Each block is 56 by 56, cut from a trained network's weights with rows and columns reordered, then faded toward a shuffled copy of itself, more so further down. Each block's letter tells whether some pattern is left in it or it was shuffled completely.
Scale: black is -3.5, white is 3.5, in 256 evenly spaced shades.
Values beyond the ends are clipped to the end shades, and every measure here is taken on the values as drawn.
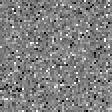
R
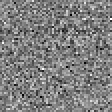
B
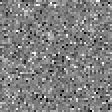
B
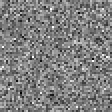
R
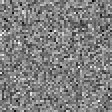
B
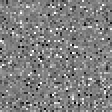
B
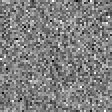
B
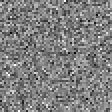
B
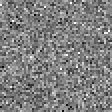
B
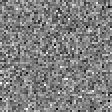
R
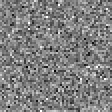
B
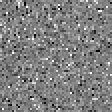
R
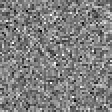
R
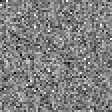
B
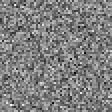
R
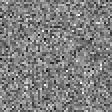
B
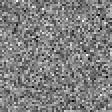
R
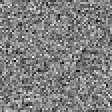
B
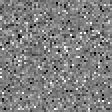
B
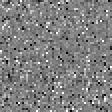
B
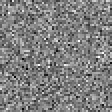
R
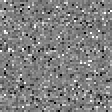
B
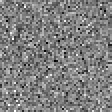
R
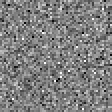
R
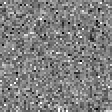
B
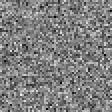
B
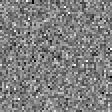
R
